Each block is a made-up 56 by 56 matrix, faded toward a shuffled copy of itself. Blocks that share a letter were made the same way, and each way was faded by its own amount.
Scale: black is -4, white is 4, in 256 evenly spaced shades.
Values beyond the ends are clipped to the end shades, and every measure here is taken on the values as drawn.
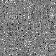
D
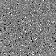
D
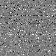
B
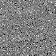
D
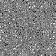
D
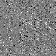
D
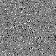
D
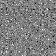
D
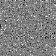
D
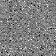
D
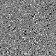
D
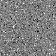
D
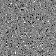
D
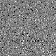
D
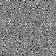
D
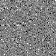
D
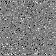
B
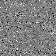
B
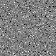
D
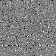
B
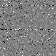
B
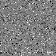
B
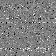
B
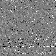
B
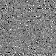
B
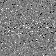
B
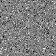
D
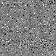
B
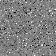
B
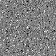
D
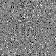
D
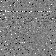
B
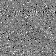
B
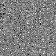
D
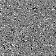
B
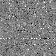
B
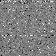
B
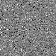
D
